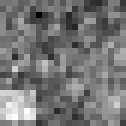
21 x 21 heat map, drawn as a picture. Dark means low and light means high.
The ninth with the highest average is the bottom left. An odd patch, higher than its surroundings, sits in the bottom left. The halves do not mirror each other. The texture is blotchy.
